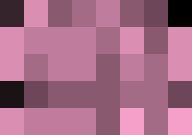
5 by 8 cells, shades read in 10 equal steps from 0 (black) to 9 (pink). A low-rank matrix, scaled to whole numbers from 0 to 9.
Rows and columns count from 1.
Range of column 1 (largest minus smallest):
7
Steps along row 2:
down same same down up down up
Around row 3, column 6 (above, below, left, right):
8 6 5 6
